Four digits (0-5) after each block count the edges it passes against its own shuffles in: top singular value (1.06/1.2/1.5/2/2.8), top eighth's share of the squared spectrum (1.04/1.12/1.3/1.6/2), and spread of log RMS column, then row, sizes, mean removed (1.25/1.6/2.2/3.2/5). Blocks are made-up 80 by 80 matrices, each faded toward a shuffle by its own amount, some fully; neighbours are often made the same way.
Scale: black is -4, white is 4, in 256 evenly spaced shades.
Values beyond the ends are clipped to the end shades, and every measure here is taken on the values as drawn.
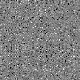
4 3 1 1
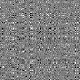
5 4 3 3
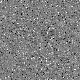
2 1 0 0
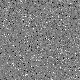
0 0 0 0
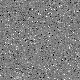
2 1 0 0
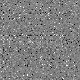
3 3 1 1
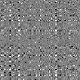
5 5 3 3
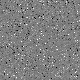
1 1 0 0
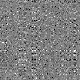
4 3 2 2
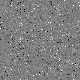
2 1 0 0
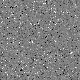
1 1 0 0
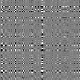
5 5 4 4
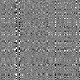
5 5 3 3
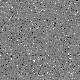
1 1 0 0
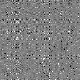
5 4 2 2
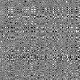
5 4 3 3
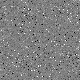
2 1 0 0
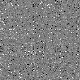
3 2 1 1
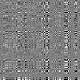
5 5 4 4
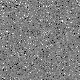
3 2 0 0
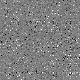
3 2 1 1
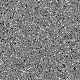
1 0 0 0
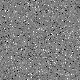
2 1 1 0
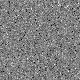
0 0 0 0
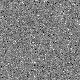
0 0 0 0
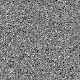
0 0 2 0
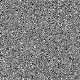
1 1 2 0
